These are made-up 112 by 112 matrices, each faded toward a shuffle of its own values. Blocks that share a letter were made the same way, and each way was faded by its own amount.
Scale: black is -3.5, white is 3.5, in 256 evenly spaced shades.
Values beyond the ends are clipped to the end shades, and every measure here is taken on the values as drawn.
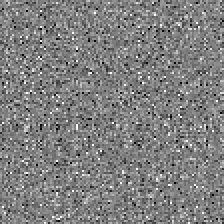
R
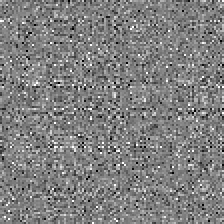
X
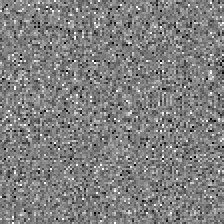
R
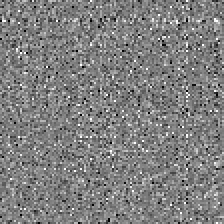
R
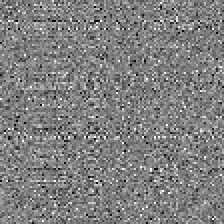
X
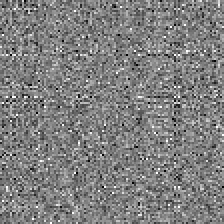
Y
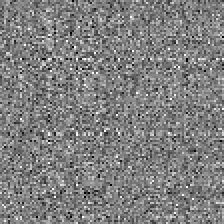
Y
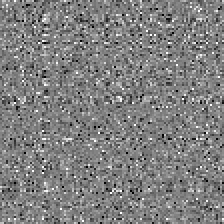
X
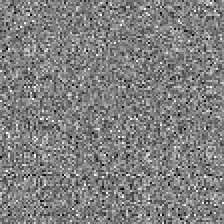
Y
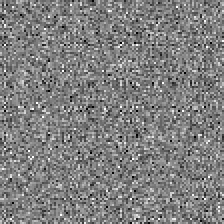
Y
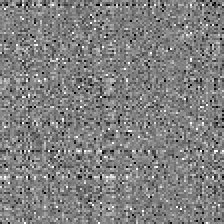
X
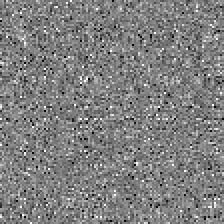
R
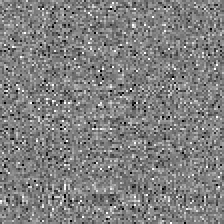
R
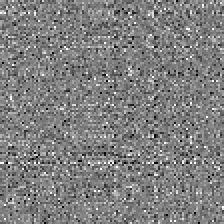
X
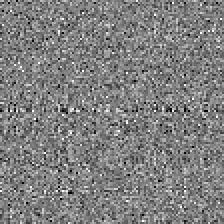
Y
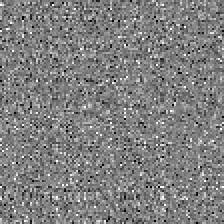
R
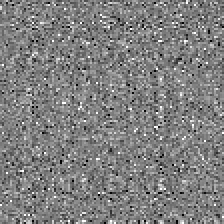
R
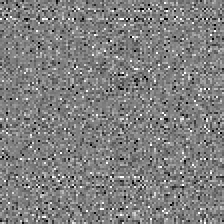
X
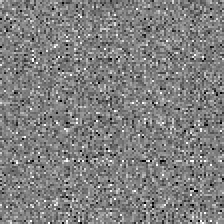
R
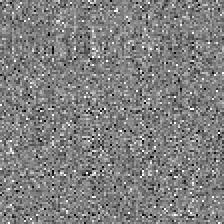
R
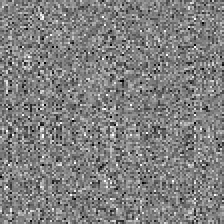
Y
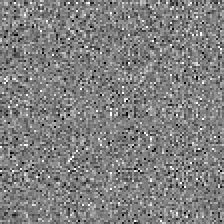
R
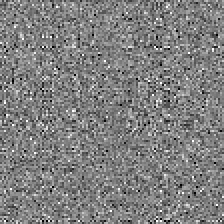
Y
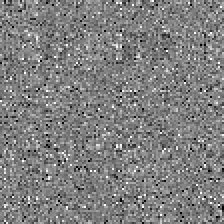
R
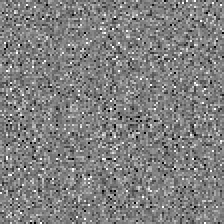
R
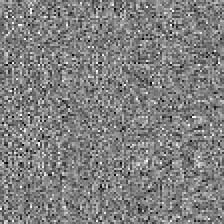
Y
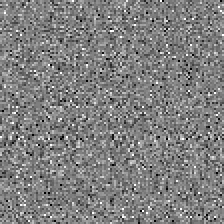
R
